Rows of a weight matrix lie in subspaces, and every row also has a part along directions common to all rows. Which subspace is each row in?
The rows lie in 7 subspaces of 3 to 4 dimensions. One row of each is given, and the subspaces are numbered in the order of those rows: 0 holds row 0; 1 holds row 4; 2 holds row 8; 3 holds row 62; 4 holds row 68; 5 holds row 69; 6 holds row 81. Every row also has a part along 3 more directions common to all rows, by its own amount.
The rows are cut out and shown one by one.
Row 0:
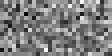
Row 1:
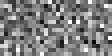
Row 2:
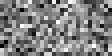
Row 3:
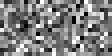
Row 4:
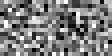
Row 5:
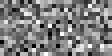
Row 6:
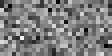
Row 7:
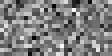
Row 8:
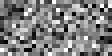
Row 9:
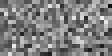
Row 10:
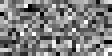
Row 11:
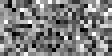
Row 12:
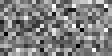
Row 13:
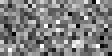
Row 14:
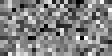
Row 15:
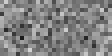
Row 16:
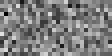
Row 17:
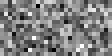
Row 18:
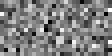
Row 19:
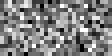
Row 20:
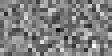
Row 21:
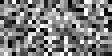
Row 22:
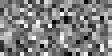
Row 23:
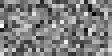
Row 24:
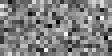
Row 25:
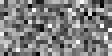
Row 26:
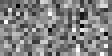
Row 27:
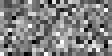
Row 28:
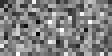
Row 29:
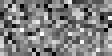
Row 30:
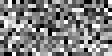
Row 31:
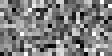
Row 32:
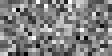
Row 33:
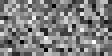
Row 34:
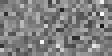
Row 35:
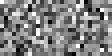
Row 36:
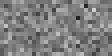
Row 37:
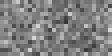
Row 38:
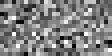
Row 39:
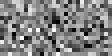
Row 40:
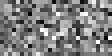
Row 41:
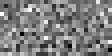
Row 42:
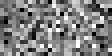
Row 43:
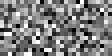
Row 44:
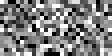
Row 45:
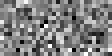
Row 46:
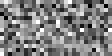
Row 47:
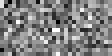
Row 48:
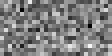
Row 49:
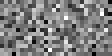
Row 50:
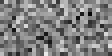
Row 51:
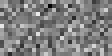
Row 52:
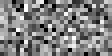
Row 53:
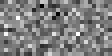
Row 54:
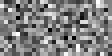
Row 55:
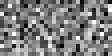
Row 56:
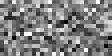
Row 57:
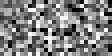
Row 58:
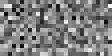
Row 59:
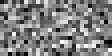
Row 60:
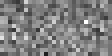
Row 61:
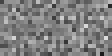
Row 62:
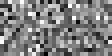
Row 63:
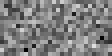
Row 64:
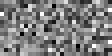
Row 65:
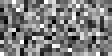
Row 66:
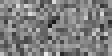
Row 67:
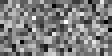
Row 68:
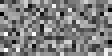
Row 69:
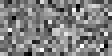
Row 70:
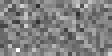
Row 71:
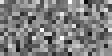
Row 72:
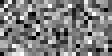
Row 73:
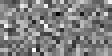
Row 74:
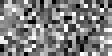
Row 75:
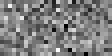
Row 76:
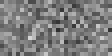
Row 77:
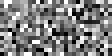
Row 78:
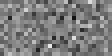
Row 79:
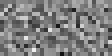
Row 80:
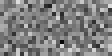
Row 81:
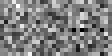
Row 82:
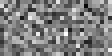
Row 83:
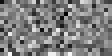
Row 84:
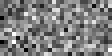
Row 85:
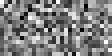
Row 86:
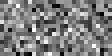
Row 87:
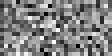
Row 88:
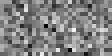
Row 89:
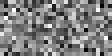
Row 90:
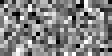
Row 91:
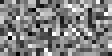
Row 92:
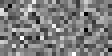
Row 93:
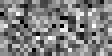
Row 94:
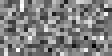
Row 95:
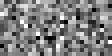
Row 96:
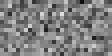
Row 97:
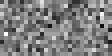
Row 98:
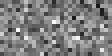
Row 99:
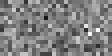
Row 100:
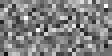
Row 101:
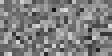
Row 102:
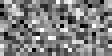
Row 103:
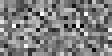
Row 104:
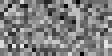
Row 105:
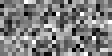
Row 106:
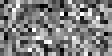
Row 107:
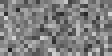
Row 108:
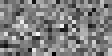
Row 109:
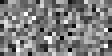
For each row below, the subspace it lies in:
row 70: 1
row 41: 4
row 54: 6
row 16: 3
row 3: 5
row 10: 4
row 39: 6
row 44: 0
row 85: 5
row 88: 6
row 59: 4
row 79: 1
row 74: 2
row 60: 6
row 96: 4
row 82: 5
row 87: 6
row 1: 3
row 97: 3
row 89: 3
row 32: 4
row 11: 2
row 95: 1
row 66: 6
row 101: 1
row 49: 0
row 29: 1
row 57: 0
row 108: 1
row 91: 0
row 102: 1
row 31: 3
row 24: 3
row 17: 2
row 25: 3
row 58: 3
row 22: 2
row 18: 4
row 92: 5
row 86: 0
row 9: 3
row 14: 4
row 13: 2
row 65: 6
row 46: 1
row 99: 3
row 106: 0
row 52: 6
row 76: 2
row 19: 2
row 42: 2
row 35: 5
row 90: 5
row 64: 4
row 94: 4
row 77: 5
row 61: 3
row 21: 0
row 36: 1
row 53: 0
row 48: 4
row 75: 6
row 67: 0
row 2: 2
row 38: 4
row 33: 0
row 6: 5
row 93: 1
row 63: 2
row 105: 6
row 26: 6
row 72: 5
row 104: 1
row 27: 5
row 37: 2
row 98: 6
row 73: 4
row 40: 3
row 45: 6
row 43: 5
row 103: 1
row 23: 5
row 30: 0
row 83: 0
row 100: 1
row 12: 1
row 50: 0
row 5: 2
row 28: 5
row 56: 1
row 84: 2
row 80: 4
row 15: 2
